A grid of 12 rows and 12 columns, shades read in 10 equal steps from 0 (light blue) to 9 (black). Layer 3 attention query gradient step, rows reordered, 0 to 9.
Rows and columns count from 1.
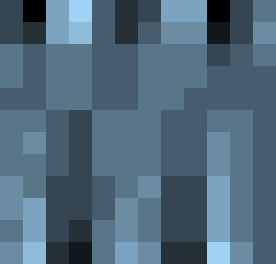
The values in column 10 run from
0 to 9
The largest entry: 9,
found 2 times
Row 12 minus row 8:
-1 -3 2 2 0 -2 -1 2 2 -3 -1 0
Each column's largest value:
6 9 7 8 5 7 6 7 7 9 6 5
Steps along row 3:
up down same up same down same same up down down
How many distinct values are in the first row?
7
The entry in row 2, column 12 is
3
